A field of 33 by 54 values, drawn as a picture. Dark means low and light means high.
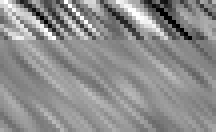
Grain: diagonal, down to the right. Histogram: heavy tails on both sides. Ninth with the lowest average: top right. Seam: horizontal, 30% of the way down, the bottom part calmer. Mirror symmetry: none.
